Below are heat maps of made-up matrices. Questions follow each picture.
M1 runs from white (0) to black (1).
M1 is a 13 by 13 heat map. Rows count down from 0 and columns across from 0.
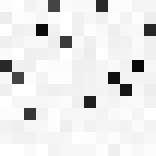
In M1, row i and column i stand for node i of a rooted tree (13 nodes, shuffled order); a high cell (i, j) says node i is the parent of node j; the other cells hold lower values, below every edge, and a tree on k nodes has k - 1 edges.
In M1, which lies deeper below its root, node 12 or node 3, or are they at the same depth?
the same depth
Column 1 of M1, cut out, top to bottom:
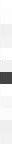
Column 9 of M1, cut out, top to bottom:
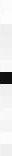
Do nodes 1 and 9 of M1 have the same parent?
yes
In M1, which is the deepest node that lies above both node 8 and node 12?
2
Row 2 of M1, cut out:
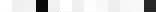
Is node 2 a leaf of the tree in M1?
no
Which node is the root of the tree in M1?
6
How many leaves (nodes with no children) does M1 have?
5
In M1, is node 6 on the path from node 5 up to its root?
yes
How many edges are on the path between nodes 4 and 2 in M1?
4
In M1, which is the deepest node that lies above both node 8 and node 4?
0
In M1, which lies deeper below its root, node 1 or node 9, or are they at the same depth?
the same depth
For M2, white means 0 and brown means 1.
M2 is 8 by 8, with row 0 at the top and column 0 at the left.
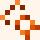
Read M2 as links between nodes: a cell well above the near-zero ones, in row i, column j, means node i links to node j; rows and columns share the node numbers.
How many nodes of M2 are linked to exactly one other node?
3
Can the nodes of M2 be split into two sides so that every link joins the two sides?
yes
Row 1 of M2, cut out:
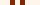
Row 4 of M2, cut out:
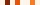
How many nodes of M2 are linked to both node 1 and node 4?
0
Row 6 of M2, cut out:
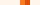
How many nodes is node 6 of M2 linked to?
2
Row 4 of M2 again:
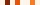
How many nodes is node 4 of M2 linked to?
3
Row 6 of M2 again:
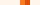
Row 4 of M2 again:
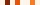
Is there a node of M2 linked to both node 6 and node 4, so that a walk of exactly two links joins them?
no
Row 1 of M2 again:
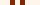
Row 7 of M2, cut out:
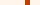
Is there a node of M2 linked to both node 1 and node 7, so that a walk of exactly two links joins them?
no
